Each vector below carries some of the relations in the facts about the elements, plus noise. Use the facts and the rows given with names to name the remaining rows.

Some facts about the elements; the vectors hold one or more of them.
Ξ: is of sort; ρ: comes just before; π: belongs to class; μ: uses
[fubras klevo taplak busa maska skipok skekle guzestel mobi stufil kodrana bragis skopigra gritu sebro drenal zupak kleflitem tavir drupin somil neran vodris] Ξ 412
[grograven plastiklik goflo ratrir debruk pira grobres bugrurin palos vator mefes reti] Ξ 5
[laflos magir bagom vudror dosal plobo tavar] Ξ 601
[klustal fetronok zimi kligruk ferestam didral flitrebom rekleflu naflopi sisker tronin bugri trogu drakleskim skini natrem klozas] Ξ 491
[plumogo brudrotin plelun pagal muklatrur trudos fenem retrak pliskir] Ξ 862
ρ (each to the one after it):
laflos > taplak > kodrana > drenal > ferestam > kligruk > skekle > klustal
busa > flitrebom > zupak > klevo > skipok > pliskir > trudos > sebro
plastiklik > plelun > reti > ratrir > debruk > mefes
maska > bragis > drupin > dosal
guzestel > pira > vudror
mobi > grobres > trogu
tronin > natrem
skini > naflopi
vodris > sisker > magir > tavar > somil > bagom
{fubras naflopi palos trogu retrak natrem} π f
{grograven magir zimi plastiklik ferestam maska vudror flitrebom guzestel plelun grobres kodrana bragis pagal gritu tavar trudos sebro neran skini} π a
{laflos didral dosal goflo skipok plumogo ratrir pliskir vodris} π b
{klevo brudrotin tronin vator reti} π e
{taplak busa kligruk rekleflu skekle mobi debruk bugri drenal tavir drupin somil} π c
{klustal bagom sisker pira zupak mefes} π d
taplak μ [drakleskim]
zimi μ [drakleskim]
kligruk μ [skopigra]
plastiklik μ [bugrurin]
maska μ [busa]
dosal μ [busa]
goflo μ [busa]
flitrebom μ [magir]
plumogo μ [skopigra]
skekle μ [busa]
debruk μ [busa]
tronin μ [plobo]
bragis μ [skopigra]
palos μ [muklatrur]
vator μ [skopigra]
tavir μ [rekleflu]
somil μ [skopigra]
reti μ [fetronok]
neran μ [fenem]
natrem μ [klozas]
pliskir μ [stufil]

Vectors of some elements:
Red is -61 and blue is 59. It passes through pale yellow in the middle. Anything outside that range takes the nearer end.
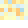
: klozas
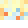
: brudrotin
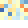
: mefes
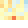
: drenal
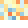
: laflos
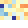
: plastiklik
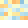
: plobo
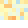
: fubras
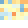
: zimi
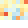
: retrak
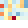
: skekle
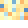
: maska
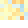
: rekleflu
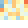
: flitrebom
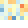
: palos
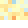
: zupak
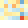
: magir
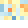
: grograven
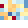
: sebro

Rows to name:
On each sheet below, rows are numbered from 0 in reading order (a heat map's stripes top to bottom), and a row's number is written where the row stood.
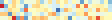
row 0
klustal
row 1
neran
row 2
bugrurin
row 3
somil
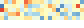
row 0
tronin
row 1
reti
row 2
debruk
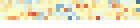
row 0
tavir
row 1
plumogo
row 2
goflo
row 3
skipok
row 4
skopigra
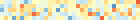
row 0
vator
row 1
muklatrur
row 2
ratrir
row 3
fenem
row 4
skini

